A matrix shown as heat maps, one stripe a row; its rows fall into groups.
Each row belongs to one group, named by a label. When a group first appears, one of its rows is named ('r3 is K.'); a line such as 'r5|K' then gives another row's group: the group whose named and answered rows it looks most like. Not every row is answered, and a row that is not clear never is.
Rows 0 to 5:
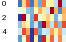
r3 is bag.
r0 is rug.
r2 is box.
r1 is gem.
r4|rug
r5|rug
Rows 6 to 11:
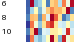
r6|bag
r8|box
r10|rug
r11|bag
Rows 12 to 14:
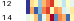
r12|box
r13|box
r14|gem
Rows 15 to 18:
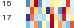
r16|bag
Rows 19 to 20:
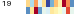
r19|rug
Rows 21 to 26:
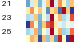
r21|gem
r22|bag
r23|gem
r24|box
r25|gem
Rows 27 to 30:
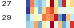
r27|bag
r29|box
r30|gem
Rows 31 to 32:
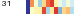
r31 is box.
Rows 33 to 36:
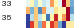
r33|bag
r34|rug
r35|rug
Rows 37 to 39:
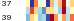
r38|bag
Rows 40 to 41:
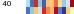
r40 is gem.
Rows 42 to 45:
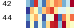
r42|gem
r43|box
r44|bag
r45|bag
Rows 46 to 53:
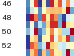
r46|rug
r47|rug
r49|bag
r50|gem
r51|rug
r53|rug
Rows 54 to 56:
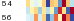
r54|bag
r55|gem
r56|rug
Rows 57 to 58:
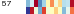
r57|gem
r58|box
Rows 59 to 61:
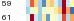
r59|bag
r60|rug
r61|bag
